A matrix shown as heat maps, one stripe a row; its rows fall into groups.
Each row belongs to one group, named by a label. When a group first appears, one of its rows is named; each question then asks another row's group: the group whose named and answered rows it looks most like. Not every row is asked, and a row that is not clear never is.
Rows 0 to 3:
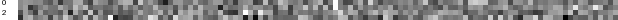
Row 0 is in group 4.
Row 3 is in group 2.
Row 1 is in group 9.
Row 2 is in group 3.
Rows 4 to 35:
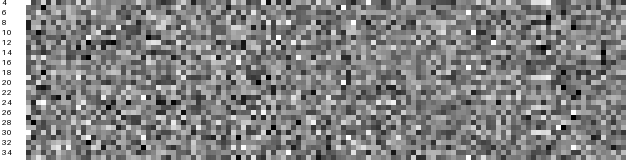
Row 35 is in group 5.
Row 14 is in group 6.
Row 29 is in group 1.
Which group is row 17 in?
5
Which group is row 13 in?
3
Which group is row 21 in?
1
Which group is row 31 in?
9
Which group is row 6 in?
5
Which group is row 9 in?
2
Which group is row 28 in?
9
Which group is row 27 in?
2
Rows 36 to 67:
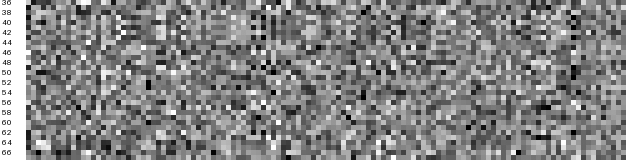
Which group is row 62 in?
2
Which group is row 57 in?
3
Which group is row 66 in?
4
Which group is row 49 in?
2
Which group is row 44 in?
4
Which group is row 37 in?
3
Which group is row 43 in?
2
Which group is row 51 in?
5
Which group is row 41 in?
2
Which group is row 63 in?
3
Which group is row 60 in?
4
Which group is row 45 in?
5
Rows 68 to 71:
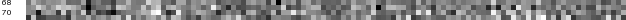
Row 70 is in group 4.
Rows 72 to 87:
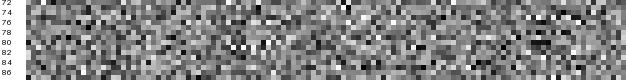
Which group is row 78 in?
1
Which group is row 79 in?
4
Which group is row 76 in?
3
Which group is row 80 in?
3
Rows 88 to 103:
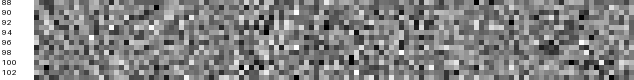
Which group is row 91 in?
2
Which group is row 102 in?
9
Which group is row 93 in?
5
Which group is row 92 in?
5
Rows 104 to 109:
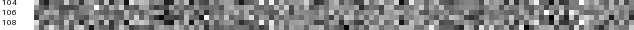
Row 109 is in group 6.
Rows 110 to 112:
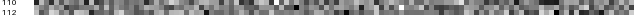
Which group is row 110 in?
3
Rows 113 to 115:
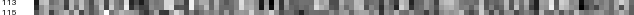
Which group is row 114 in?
2
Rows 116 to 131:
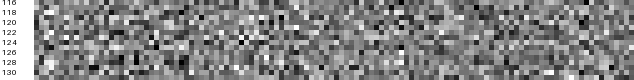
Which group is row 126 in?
3
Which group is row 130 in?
2
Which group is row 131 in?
9
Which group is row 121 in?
3
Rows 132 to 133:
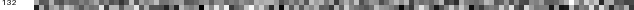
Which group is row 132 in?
9
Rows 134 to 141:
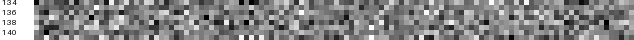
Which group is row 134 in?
5
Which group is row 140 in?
4
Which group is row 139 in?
1
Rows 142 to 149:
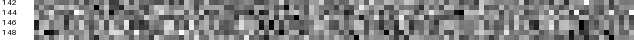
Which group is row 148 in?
1
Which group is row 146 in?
2
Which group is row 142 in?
6
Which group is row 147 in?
2
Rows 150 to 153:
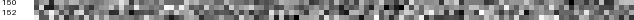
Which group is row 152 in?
6
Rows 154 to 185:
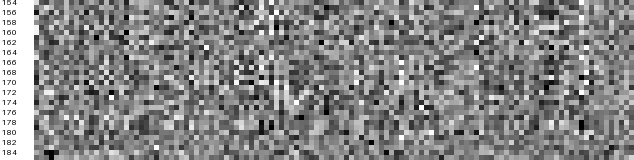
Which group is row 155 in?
5
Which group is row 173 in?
5
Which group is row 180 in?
6
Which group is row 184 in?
1
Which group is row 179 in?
2
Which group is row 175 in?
5
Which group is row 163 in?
6
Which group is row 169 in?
2
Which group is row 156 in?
3
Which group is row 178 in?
2
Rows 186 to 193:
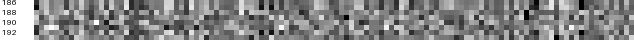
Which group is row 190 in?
4
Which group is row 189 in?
6
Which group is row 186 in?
2
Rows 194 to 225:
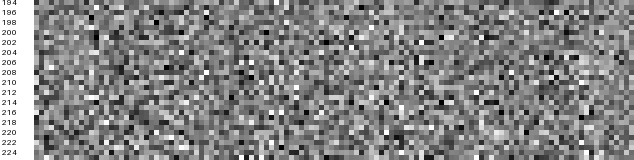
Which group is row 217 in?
2
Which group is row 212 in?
5
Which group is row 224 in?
3
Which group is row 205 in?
1
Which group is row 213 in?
1
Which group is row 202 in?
5
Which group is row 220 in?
4
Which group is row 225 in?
5
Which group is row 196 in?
6
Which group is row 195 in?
4
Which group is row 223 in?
1
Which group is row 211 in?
3
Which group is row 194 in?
3
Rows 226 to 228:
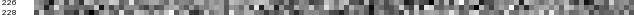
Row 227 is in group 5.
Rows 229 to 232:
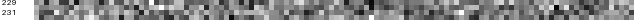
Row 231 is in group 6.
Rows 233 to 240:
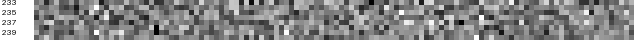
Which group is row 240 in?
5
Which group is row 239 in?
4
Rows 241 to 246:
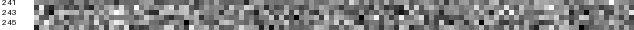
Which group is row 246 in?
2
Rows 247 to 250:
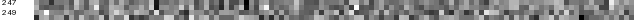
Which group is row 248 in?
9
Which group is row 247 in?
9
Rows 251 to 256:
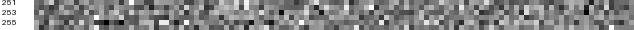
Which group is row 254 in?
4
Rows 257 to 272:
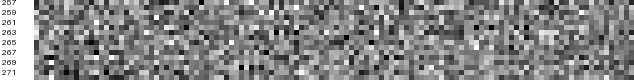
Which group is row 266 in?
5
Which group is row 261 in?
4
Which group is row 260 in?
4
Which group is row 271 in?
4
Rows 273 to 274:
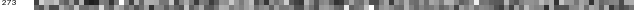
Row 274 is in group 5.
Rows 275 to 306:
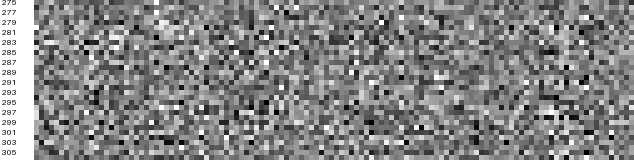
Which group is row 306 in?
6
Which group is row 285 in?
3
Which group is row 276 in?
3
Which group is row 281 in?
2
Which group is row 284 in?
1
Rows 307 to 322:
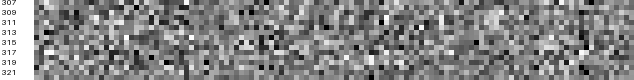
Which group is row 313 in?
1
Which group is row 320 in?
2
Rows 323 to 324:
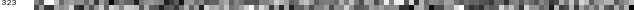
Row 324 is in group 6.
